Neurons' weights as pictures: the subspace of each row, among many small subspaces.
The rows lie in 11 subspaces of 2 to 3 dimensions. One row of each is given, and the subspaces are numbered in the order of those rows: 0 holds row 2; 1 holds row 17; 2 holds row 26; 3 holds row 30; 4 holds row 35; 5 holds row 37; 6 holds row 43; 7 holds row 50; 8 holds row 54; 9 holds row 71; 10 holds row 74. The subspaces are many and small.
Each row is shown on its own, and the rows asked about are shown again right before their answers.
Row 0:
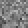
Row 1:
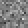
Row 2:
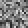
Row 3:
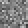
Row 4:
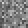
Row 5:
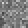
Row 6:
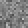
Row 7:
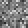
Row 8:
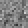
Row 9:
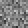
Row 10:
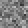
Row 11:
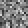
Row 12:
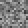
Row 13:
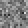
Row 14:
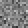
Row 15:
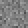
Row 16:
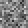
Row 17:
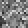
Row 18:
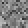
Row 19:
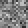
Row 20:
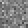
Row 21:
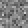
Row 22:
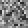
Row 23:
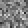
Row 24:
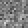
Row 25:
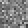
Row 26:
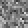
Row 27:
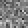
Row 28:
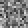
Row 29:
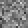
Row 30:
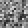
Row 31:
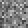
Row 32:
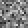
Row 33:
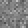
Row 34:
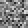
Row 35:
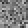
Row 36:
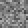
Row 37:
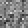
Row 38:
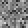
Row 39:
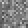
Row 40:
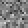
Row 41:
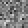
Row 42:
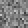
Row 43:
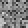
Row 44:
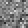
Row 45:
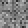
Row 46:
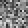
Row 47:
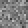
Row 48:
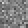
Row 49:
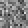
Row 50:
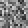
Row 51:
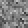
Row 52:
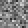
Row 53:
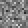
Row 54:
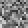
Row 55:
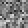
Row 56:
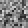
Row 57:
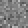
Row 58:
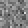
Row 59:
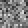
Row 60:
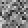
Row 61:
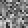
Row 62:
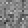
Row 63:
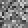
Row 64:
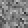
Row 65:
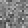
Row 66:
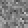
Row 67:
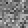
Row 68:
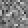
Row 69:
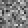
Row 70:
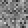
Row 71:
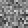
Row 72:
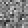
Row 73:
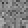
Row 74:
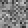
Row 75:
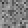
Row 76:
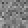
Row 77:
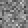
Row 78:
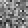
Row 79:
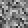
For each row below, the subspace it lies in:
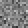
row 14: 9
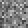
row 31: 10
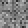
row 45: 6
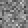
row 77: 8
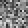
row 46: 0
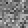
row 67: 8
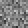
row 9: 9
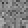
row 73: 6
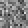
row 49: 7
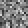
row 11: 7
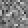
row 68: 3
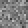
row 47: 4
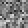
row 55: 5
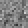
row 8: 3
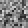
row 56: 3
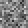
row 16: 8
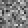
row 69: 5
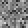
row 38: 1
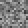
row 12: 9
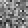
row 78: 0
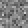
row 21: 4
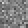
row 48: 4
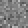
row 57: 9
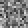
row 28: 9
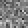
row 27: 0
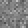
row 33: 1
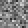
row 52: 6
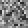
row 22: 3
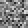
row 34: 2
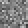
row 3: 4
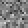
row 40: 5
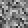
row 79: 2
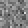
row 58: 7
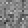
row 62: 5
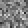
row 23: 0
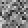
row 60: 1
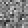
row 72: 3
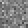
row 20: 4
